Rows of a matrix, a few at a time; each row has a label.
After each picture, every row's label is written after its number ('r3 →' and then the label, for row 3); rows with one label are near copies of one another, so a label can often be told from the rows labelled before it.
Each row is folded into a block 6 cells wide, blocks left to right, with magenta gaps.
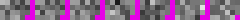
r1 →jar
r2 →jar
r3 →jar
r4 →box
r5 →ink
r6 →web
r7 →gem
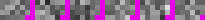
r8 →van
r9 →box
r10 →ink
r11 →gem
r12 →web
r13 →gem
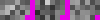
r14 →van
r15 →ink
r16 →jar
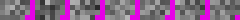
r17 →van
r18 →ink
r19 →jar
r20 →gem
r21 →van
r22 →jar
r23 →jar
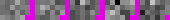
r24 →gem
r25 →van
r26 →ink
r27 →box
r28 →ink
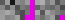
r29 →box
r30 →jar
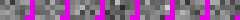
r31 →box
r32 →gem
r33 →van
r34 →ink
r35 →web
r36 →box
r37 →jar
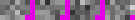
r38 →gem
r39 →box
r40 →ink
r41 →web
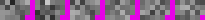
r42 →box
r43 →ink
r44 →box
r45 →gem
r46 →van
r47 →van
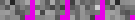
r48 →box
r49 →jar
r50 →web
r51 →box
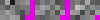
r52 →box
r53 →van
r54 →van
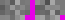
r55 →gem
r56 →gem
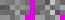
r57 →gem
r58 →gem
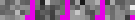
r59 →gem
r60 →ink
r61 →box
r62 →web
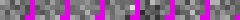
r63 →jar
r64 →gem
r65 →gem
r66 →web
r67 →ink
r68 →gem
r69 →jar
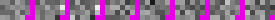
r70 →gem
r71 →web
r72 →web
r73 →van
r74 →box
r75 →jar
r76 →gem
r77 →jar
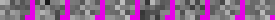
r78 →jar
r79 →box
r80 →gem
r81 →gem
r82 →ink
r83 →jar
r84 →gem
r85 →gem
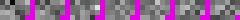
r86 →box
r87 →box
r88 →web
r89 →gem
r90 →gem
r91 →van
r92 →van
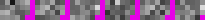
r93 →box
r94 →van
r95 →web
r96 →ink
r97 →van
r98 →web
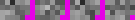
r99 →box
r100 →van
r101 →box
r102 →jar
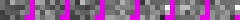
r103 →ink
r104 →jar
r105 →ink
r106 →gem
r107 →web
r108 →van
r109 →web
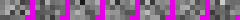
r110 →van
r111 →ink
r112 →box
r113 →box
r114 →box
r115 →van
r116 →ink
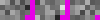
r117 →jar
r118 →web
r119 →van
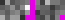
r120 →web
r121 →ink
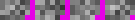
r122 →van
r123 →jar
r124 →gem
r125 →van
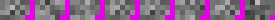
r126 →van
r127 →box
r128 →gem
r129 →van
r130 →van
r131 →jar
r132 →van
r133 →ink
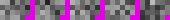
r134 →jar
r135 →box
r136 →jar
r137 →van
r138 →ink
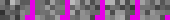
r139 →ink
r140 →gem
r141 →jar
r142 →jar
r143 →jar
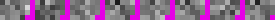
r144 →web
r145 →ink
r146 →gem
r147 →box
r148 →gem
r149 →box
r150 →van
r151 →box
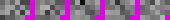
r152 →van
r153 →van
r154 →box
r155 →box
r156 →gem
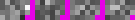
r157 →web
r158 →ink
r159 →van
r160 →van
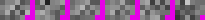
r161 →van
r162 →box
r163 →van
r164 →van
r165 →jar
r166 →ink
